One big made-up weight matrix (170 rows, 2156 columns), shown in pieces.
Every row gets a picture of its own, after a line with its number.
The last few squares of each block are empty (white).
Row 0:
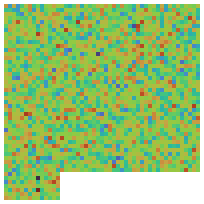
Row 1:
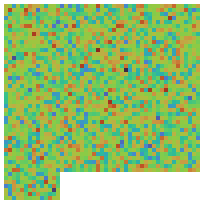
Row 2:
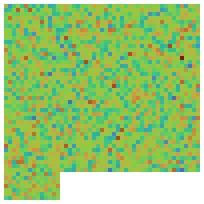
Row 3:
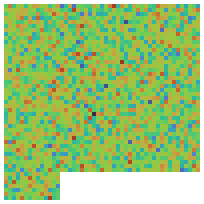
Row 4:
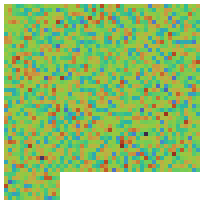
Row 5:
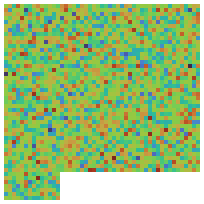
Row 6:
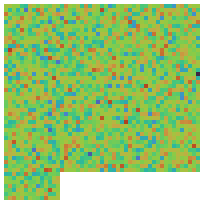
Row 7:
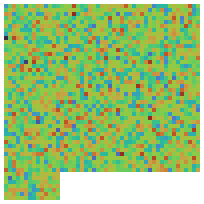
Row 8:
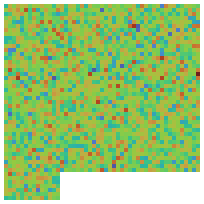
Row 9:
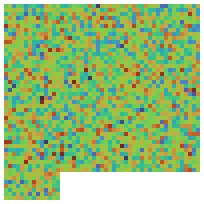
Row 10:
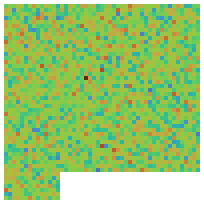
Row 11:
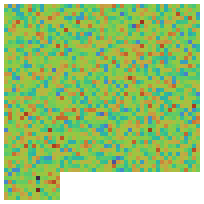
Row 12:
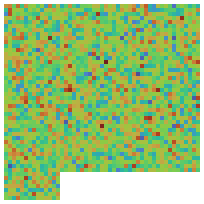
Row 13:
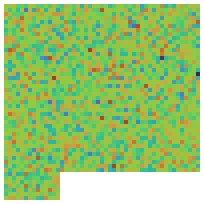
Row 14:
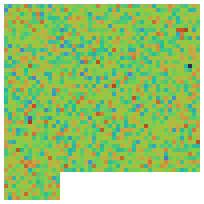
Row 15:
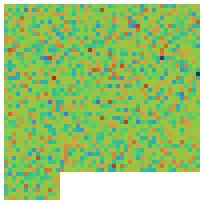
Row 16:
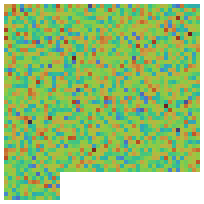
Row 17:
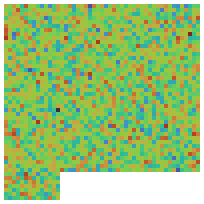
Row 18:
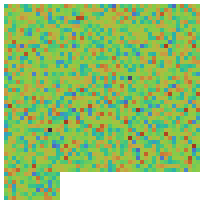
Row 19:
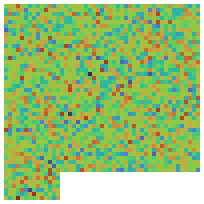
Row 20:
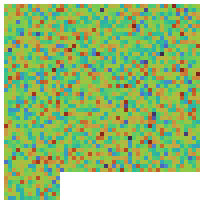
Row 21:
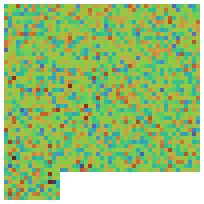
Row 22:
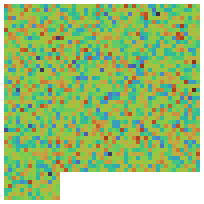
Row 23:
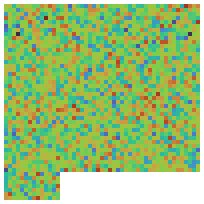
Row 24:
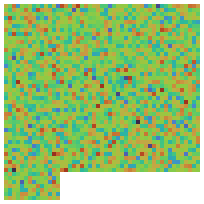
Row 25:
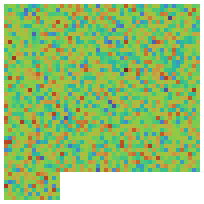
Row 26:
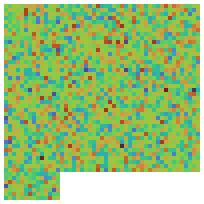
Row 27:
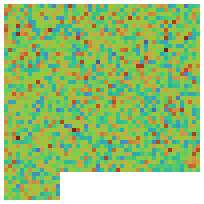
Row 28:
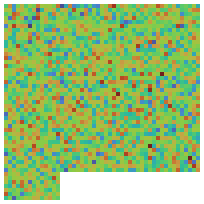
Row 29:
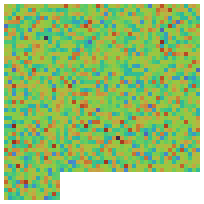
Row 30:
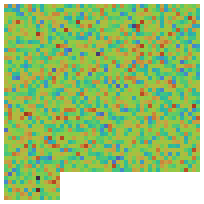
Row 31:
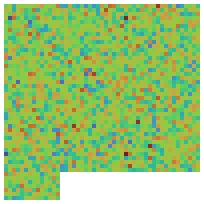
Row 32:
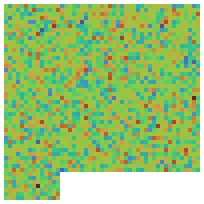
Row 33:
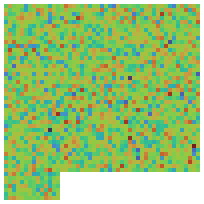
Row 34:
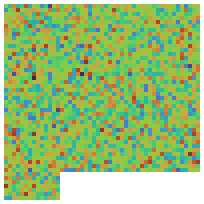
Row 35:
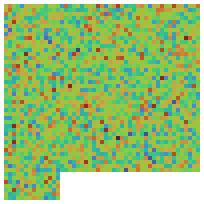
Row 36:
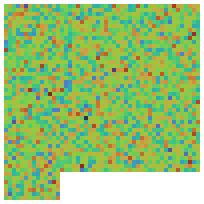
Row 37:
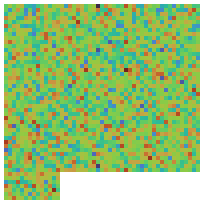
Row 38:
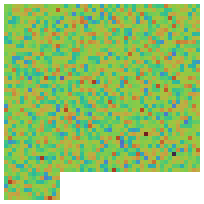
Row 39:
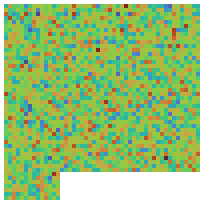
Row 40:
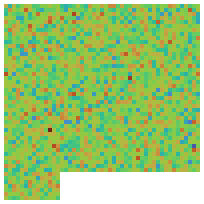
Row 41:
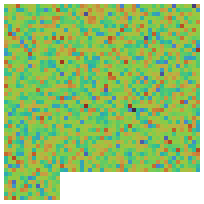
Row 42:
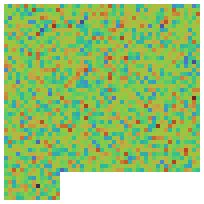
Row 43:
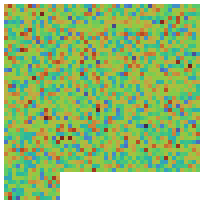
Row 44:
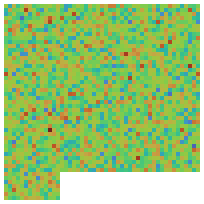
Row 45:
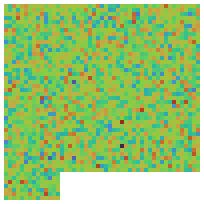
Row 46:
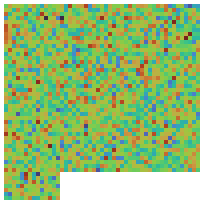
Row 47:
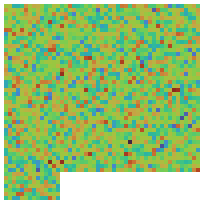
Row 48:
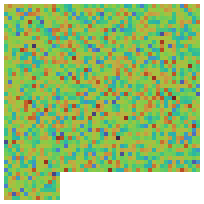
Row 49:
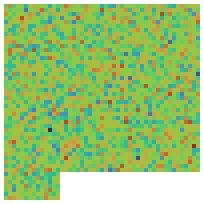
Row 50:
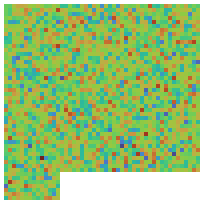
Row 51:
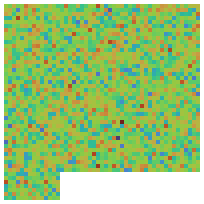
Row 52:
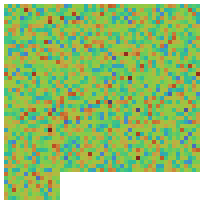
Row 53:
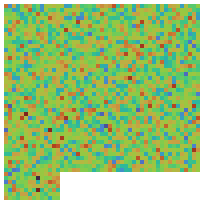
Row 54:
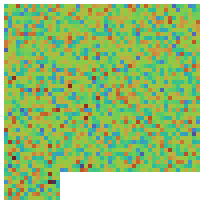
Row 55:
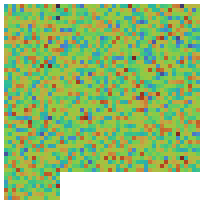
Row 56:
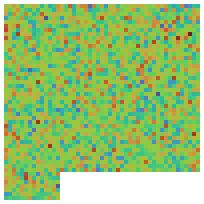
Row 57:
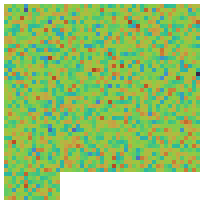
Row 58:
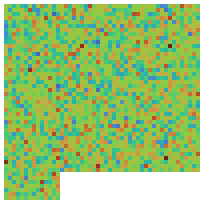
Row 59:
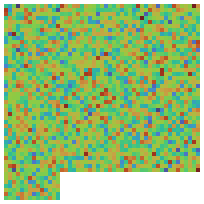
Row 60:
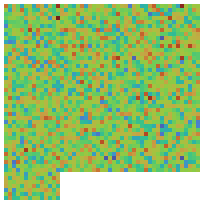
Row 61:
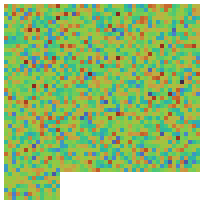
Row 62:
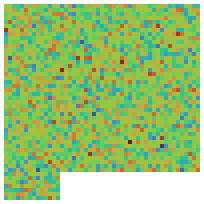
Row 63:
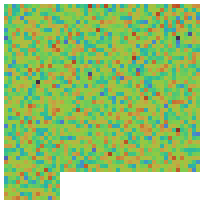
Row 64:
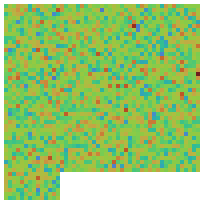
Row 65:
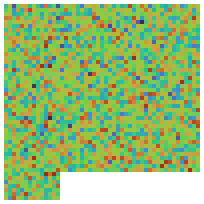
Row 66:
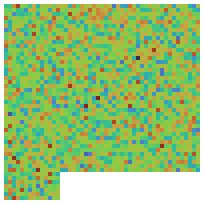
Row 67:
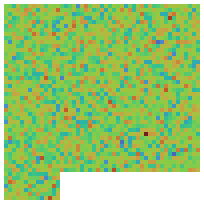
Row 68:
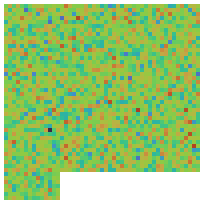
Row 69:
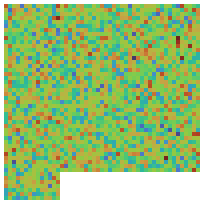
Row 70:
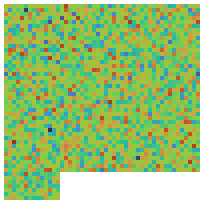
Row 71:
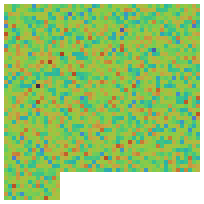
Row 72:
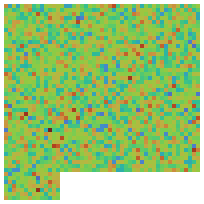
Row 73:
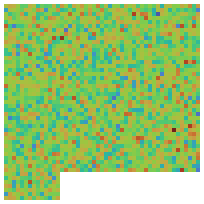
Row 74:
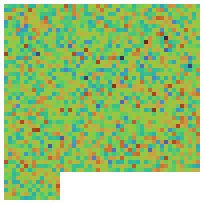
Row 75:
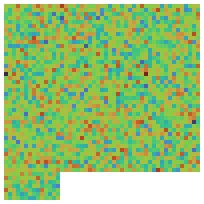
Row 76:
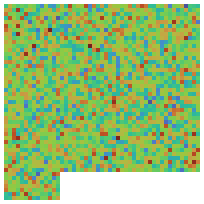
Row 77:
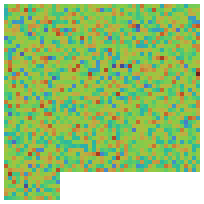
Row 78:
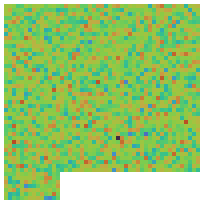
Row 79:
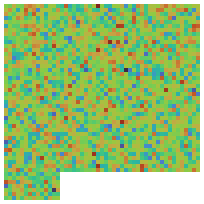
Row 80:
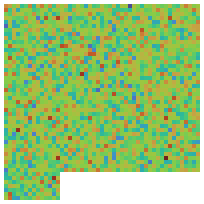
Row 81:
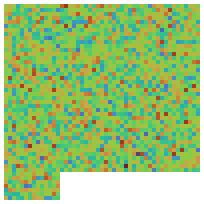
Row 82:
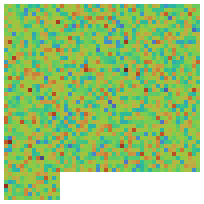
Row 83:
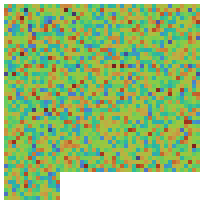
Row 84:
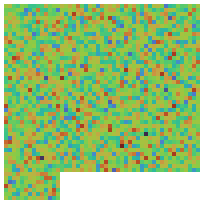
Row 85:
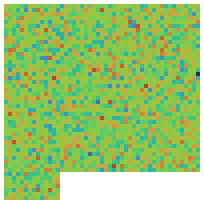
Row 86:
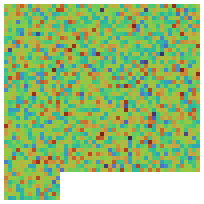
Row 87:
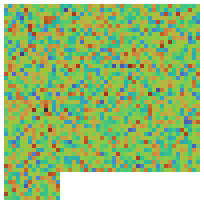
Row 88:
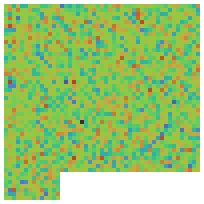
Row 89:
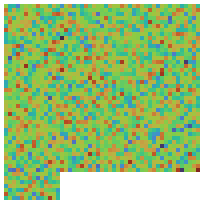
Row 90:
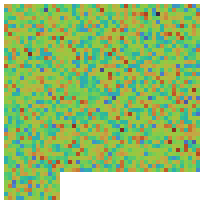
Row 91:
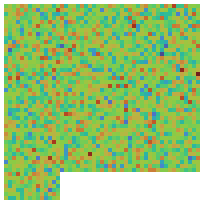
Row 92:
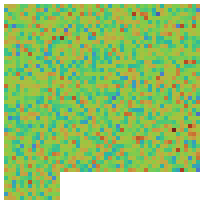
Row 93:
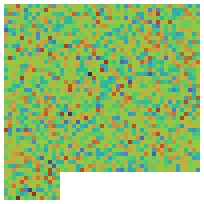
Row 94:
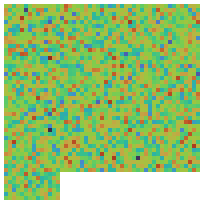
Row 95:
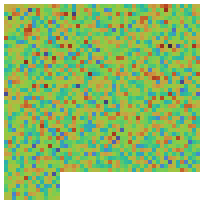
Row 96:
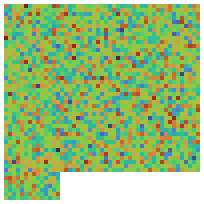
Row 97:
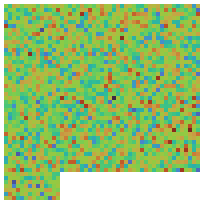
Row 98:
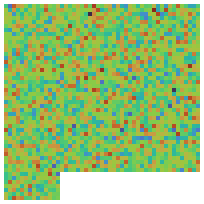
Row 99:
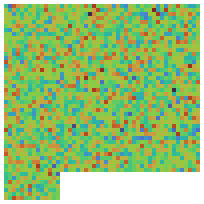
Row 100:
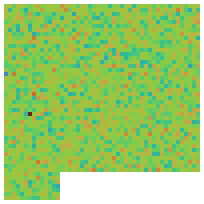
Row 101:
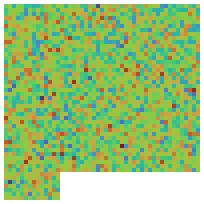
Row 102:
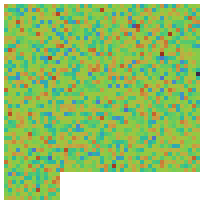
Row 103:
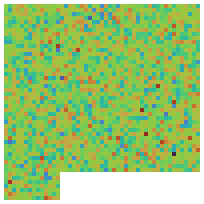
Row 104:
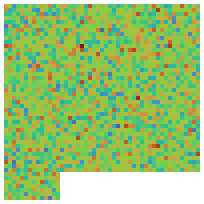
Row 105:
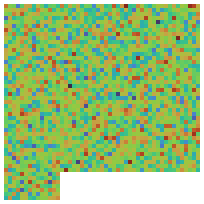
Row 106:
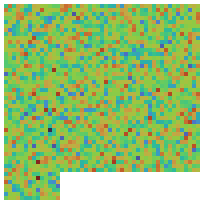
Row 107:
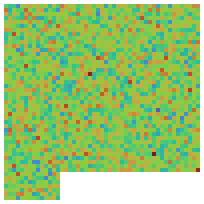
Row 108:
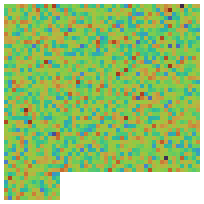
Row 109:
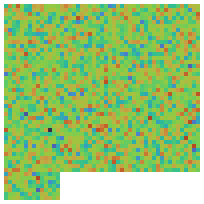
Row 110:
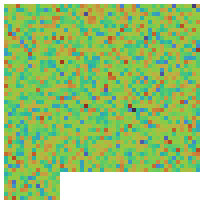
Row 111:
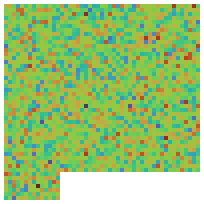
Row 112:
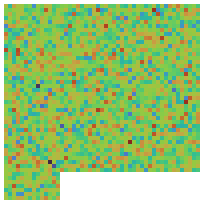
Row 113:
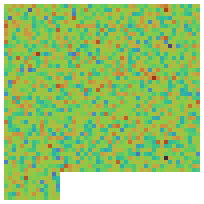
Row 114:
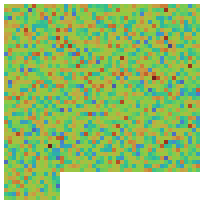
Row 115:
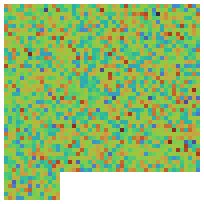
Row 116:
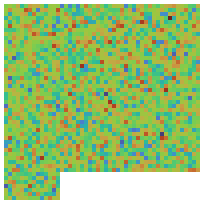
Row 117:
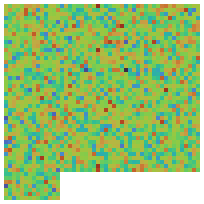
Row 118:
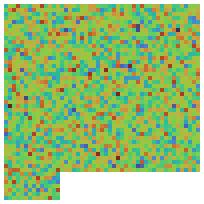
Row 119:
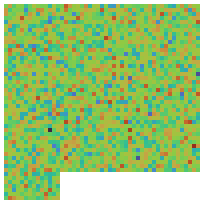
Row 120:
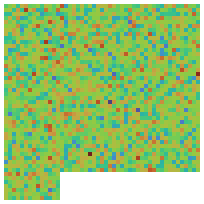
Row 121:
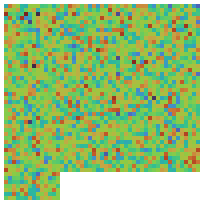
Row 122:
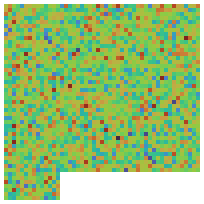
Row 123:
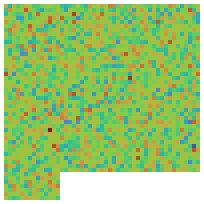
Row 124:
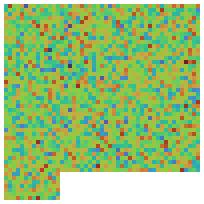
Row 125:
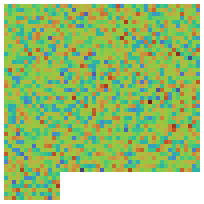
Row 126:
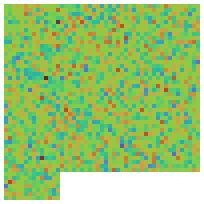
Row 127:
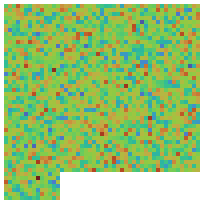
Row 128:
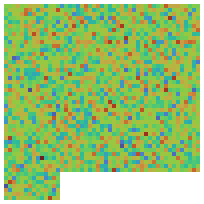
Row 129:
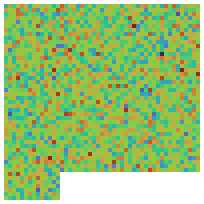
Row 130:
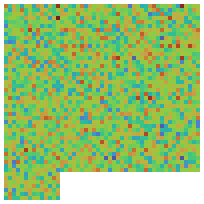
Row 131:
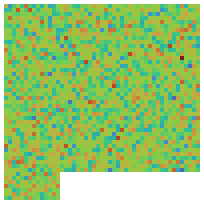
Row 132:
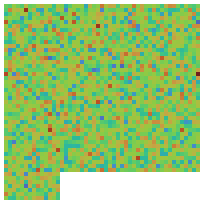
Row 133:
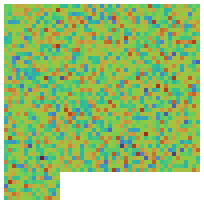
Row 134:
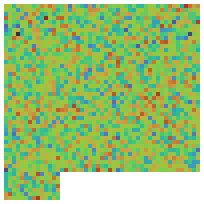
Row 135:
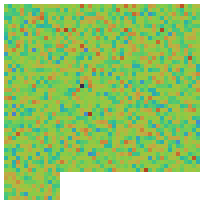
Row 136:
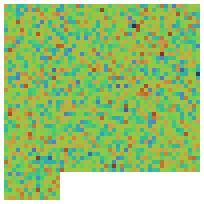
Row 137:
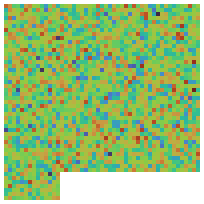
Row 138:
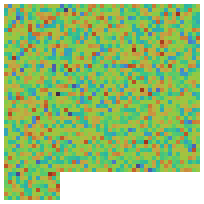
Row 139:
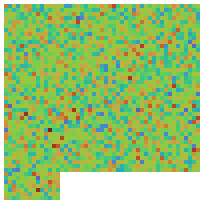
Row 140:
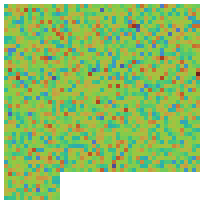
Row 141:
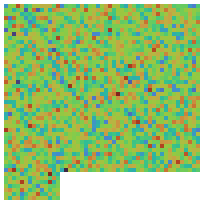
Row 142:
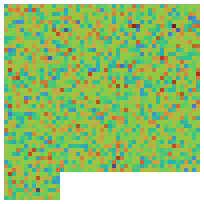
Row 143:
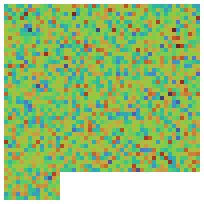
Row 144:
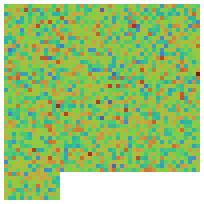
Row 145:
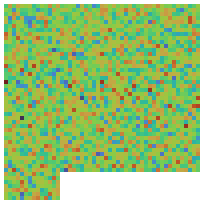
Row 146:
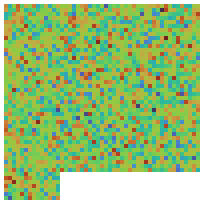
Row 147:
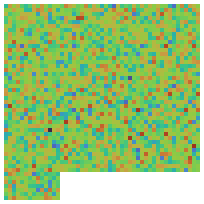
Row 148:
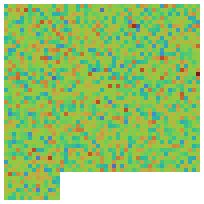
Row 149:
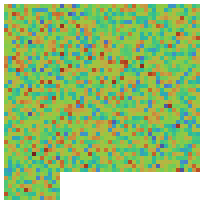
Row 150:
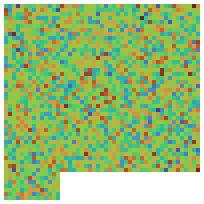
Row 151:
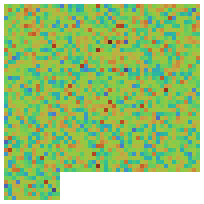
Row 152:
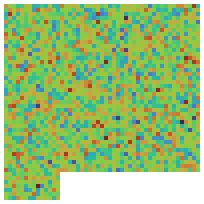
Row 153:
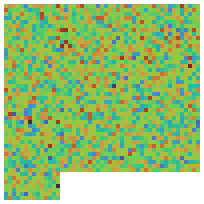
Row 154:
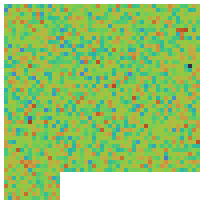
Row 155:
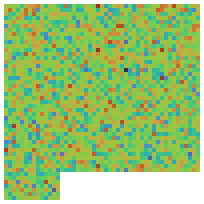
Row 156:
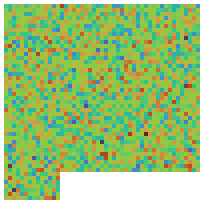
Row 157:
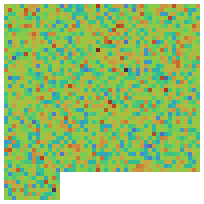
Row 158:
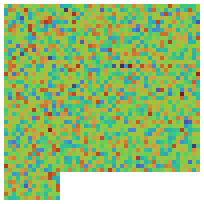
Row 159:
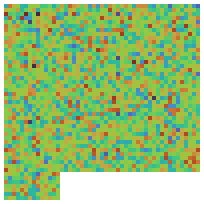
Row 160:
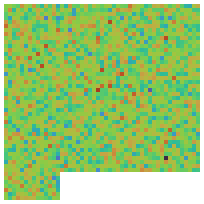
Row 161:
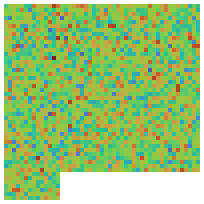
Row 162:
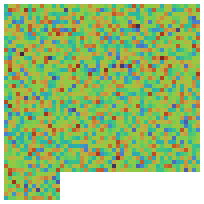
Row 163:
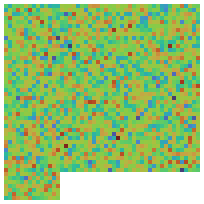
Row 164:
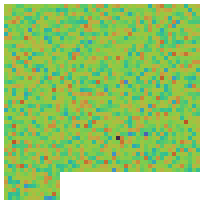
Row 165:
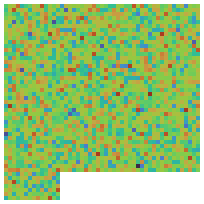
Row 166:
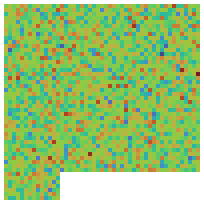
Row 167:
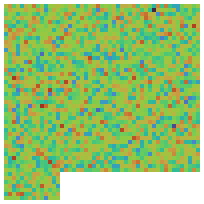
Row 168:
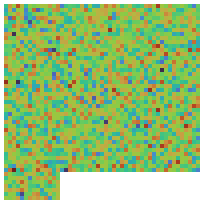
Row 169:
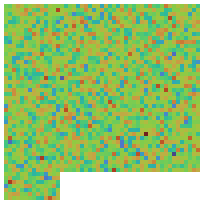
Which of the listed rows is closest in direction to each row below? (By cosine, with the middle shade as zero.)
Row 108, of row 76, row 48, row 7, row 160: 160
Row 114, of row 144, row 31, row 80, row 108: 108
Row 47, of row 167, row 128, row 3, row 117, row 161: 167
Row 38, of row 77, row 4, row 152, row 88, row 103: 103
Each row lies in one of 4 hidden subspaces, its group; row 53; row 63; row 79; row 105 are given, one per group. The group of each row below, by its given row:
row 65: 63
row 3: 105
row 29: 79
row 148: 53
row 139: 53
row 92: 105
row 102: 53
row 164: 79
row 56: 63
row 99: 105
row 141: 105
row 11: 53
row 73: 105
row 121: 63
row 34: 63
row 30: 53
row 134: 63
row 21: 105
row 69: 63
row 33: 53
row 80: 63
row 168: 105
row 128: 79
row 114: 63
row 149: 105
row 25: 79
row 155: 79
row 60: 63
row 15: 53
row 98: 105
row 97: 105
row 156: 79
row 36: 105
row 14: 63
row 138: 53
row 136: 53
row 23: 63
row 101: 79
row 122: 79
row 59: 105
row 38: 79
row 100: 53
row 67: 79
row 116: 79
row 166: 53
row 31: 105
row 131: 63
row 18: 53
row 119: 53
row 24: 105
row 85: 53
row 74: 63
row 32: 105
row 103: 79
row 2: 63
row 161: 63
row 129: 53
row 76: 63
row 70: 53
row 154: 63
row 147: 53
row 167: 105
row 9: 79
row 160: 63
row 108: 63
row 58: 63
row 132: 53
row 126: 79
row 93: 105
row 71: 105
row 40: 53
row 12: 105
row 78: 79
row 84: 79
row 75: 53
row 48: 63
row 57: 53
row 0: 53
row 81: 79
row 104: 63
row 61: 63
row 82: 79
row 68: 53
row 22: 105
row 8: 53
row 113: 63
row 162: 53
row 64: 53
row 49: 53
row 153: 63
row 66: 105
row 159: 63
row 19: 105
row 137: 105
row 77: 53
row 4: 79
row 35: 79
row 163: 63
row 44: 53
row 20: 53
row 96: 63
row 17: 63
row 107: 105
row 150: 105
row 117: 79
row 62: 105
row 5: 53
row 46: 63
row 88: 79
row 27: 63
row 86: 53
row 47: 105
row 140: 53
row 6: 53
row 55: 63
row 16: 63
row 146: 63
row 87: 53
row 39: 63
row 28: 105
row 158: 53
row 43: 63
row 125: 105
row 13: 53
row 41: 105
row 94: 53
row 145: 105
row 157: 79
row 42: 105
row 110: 105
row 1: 79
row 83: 53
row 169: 79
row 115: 105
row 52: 53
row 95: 63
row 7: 63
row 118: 53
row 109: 53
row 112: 105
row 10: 63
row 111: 105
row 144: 53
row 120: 53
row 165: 53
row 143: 63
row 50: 79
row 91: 53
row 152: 105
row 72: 53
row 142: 53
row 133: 79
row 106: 53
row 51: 79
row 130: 63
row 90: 105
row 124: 105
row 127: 53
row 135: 63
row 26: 79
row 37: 79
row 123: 53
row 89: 105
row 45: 79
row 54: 105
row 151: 79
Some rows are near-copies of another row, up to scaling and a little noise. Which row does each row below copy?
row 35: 122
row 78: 164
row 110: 41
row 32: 42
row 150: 59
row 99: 98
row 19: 93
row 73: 92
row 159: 121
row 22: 137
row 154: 14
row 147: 18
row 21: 54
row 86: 20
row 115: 90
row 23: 134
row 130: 60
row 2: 131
